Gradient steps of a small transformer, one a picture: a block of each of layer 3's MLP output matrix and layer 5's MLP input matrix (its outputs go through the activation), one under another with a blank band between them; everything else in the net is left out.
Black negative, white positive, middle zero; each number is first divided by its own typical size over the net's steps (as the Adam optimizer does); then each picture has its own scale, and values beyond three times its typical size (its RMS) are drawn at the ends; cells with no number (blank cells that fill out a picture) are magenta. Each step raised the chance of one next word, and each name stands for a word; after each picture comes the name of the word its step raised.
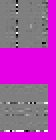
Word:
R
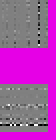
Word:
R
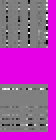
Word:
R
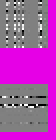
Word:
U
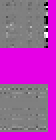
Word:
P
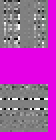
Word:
U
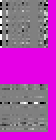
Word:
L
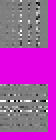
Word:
L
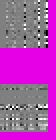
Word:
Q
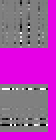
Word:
R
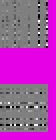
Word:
R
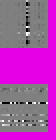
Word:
P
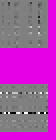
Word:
P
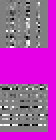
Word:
Q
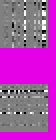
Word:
L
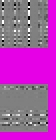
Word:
L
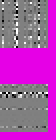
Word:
U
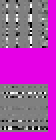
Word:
U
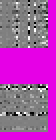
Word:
U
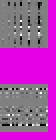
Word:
P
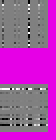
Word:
R
